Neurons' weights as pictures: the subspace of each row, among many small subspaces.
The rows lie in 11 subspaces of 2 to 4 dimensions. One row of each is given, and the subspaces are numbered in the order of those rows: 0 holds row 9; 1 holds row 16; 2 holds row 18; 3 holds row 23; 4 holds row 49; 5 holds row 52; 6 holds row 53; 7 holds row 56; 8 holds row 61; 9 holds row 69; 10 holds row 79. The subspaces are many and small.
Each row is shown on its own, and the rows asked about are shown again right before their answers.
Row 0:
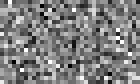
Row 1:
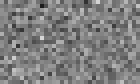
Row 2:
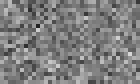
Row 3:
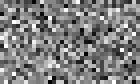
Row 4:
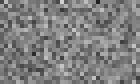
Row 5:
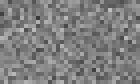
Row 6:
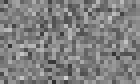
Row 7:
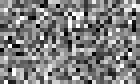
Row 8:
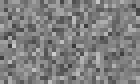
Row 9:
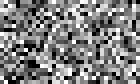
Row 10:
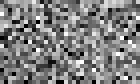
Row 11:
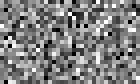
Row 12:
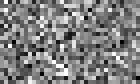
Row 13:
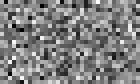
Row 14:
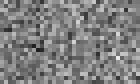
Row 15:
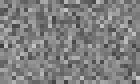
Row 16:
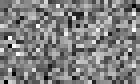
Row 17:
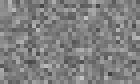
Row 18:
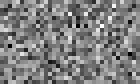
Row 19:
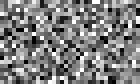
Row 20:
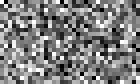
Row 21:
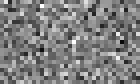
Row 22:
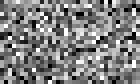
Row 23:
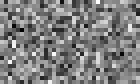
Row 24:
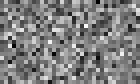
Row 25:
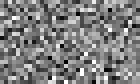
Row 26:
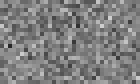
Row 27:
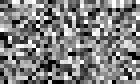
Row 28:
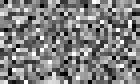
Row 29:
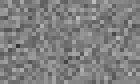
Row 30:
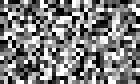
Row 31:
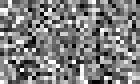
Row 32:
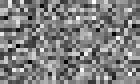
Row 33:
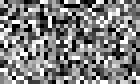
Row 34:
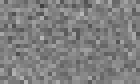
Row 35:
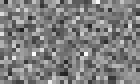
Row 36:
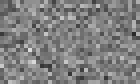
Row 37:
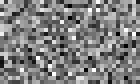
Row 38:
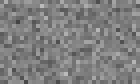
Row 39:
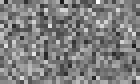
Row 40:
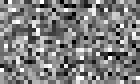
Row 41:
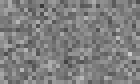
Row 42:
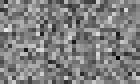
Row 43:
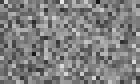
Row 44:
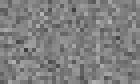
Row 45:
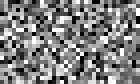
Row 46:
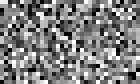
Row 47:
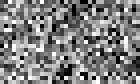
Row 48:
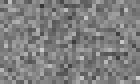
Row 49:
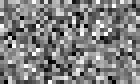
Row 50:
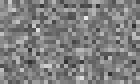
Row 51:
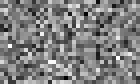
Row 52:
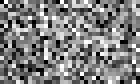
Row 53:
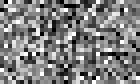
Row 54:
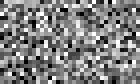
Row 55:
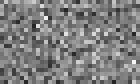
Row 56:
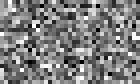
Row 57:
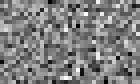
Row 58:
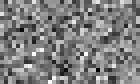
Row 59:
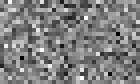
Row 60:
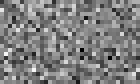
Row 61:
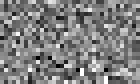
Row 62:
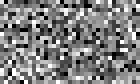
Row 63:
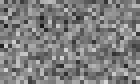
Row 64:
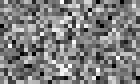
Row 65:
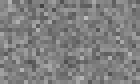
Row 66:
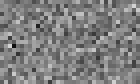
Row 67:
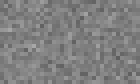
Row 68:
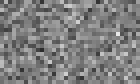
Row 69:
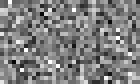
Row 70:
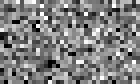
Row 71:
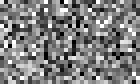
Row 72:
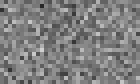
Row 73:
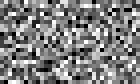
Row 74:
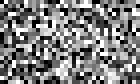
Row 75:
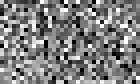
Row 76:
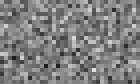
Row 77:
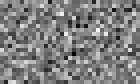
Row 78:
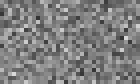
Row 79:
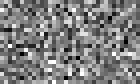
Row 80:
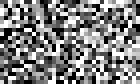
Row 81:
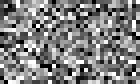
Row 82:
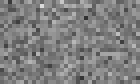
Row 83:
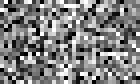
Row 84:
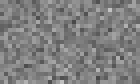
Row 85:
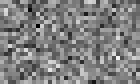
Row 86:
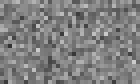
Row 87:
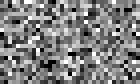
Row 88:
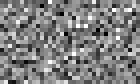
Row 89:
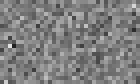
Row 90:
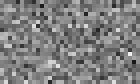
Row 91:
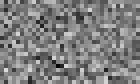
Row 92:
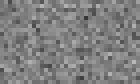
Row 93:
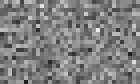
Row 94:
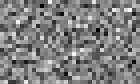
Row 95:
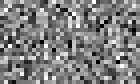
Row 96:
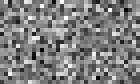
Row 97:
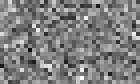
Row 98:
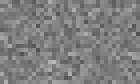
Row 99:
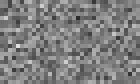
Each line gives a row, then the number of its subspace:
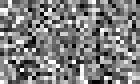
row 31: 9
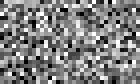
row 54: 1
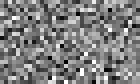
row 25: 8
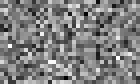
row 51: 8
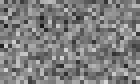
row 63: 8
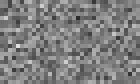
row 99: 8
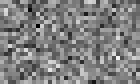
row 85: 9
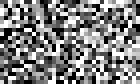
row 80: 10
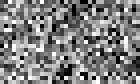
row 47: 0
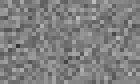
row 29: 8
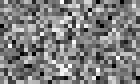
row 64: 2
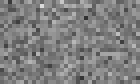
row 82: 6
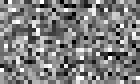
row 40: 7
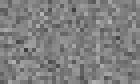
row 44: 9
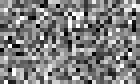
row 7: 1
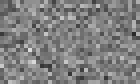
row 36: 0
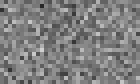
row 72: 9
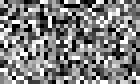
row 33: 2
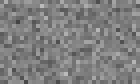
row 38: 4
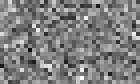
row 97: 0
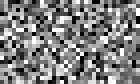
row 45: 3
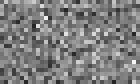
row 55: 4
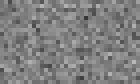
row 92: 7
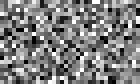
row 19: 3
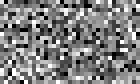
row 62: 3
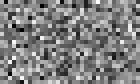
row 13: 3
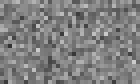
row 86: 4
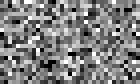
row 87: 10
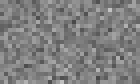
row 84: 8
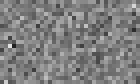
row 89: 1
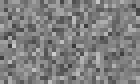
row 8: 3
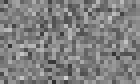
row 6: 10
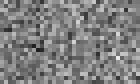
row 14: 7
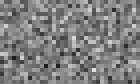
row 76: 0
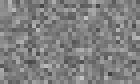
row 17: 7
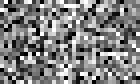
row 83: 6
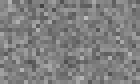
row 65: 6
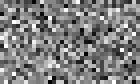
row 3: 2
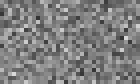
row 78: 10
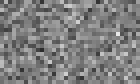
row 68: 0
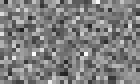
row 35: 4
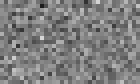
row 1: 1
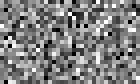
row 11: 3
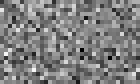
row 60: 9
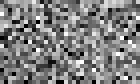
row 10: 10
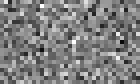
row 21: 9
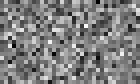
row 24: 3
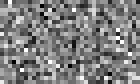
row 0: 9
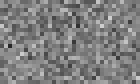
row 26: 2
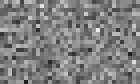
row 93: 2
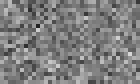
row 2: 9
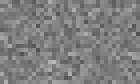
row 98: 10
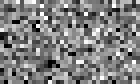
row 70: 2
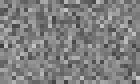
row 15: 2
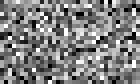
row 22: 1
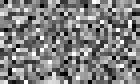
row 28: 4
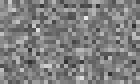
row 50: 7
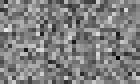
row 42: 6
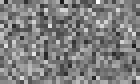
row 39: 4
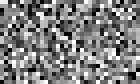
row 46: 9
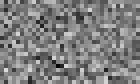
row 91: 8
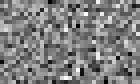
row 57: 8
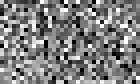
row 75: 4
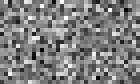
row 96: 10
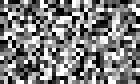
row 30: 3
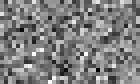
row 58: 2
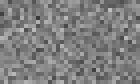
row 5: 10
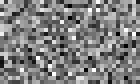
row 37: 0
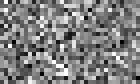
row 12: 8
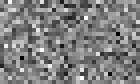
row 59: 0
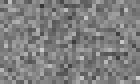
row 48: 6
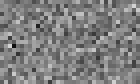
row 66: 1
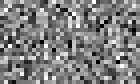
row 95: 1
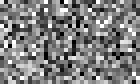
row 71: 4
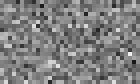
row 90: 2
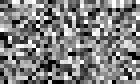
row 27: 10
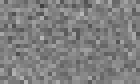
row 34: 1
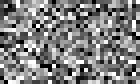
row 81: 0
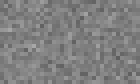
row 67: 7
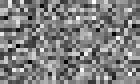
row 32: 8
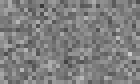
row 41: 6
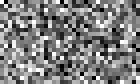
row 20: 5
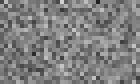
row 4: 5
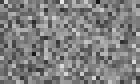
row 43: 5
